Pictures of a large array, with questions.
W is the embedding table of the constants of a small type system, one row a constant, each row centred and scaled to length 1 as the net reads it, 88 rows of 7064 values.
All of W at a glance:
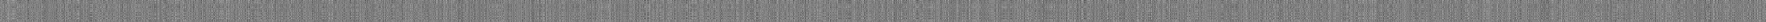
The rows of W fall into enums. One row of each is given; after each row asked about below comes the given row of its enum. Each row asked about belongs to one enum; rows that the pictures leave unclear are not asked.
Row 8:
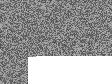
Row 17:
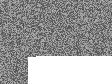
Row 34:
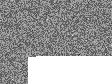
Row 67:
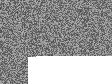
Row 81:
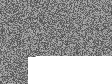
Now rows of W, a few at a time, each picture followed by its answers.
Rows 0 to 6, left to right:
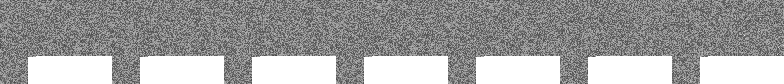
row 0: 8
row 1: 67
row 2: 67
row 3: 8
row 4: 8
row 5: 81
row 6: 34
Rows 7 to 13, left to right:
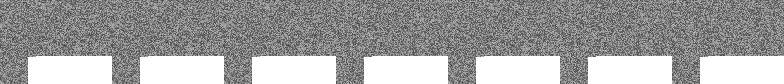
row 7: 8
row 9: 8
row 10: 17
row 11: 8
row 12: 17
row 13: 67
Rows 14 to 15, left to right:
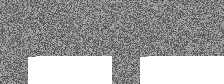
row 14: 81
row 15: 8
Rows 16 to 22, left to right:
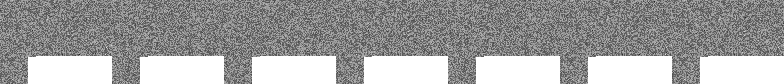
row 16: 34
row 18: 8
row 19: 34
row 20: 17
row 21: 34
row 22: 34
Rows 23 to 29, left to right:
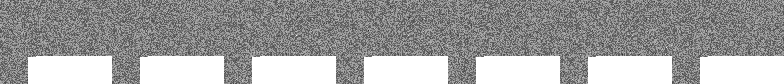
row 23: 67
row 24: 81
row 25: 34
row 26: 34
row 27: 17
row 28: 34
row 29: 81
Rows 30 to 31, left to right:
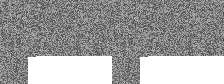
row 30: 17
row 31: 17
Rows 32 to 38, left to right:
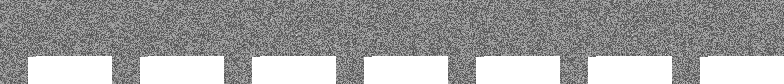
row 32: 8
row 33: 8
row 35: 17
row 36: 67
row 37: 34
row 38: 17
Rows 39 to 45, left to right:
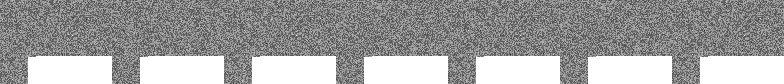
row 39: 34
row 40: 67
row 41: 34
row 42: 8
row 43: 34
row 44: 8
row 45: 34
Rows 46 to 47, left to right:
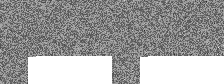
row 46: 8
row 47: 34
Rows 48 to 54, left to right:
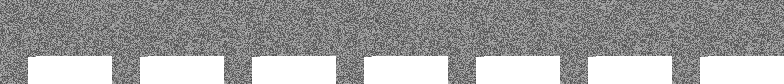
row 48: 81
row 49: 8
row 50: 67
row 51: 81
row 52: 67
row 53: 8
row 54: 8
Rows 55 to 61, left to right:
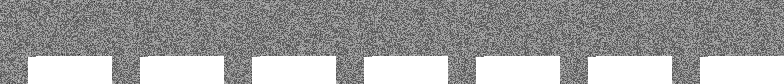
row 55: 34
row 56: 67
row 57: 8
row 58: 67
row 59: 17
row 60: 17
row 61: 67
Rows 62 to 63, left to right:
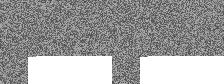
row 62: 8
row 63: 81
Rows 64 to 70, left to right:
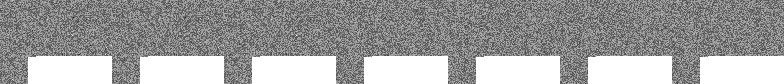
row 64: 34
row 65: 34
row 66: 34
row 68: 17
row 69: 81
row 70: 67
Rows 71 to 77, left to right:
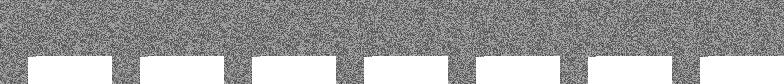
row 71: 8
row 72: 8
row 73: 8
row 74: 67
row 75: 67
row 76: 34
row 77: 67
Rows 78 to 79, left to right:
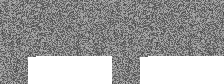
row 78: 17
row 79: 17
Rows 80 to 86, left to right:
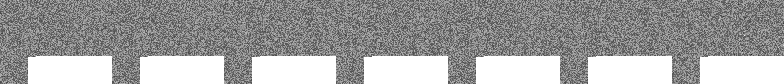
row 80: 81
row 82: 67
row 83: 17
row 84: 81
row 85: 67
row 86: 34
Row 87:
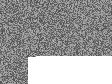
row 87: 81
